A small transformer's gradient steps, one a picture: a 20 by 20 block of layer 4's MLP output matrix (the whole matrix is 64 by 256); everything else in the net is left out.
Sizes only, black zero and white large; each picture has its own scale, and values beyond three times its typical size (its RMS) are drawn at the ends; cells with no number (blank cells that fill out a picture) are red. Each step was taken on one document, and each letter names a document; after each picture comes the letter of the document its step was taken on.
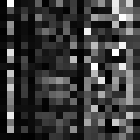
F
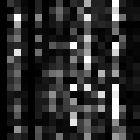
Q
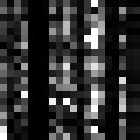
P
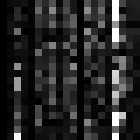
Q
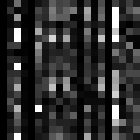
Q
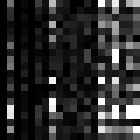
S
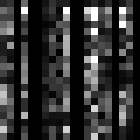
P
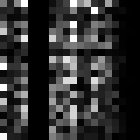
P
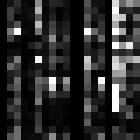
Q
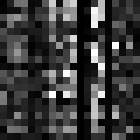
F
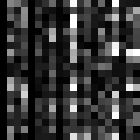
S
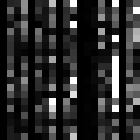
S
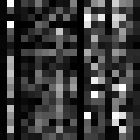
F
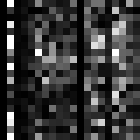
F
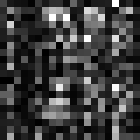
F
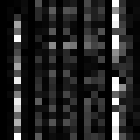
Q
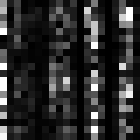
P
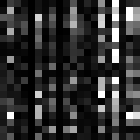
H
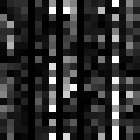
H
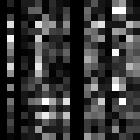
F
